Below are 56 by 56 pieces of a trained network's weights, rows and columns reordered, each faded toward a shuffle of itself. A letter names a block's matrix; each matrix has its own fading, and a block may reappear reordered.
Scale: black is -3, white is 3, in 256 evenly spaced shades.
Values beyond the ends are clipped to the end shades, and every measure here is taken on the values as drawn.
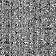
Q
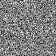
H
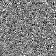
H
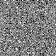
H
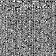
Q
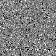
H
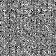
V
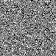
H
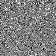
H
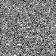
H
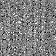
V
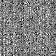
V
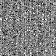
V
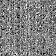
V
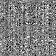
Q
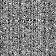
Q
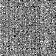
V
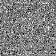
H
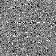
H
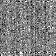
Q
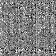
Q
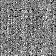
V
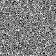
H
